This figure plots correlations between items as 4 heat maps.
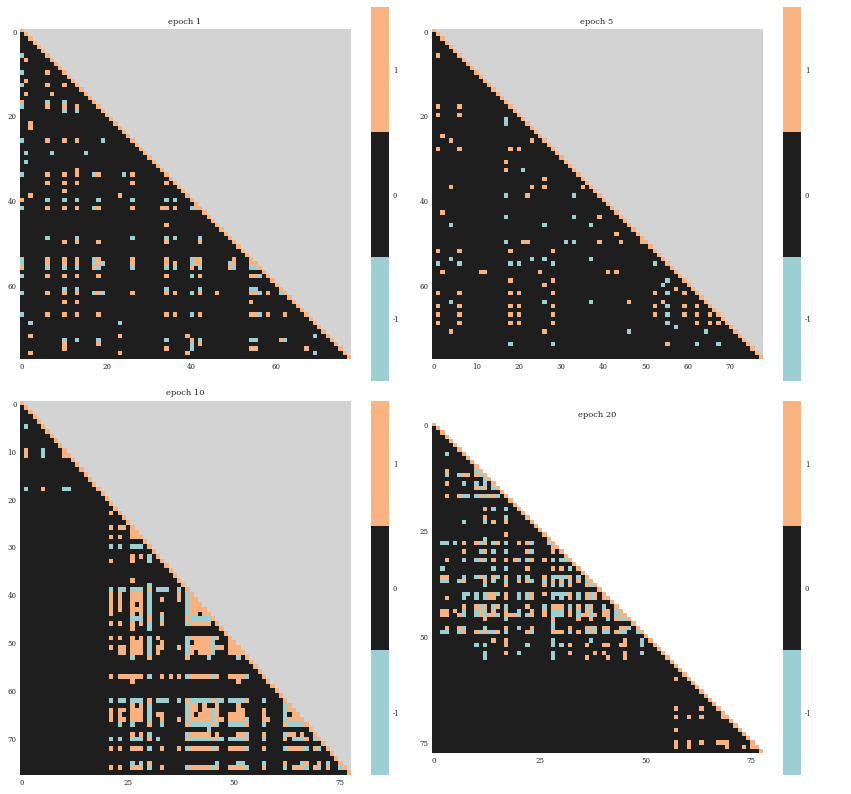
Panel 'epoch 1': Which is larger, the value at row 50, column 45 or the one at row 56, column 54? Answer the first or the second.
the first
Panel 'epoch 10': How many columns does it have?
78
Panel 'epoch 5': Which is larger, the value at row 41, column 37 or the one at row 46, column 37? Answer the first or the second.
the first
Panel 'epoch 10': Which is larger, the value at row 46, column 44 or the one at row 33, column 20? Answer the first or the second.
the first
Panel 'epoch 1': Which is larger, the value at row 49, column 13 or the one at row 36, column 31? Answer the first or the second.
the second
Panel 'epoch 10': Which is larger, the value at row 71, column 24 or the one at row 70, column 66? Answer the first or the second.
the first
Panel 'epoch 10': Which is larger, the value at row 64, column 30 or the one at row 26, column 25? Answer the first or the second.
the second
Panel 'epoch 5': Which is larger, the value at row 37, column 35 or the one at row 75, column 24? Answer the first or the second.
the first
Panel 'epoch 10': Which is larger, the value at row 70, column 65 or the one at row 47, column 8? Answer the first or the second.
the second
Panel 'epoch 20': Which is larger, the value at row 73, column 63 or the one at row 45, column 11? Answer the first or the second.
the second
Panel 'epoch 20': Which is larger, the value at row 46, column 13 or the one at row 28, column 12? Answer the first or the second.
the second
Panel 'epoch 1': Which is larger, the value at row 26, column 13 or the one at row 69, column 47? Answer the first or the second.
the first
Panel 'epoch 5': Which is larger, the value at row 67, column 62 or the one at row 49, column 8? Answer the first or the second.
the first
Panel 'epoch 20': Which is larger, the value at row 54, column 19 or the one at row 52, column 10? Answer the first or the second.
the first
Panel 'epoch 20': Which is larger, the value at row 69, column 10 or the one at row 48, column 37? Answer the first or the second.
the first
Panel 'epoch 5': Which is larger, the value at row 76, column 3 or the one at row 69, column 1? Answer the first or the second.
the second
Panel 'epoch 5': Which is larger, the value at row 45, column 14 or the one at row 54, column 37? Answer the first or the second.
the first
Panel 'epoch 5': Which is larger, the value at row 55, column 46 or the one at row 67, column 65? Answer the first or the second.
the second
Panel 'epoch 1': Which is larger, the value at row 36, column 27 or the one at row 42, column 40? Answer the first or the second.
the first
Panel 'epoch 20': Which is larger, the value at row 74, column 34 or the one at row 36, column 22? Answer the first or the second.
the first
